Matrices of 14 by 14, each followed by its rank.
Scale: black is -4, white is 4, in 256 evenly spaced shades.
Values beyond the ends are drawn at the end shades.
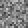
full rank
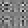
two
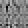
three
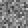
full rank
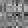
two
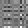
two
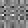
two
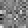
three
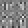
three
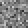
full rank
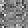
three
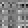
two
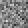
full rank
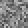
full rank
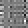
two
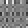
two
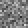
full rank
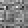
three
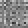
three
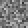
full rank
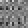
two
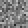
full rank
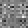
three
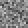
full rank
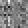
three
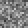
full rank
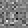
three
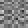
two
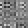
two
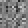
three
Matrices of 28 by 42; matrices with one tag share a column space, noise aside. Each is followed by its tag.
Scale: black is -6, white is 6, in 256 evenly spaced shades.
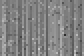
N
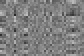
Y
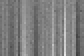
N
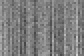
N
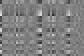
Y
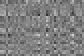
Y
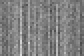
N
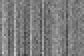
N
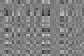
Y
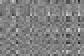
Y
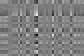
Y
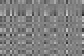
Y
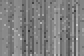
N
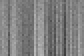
N
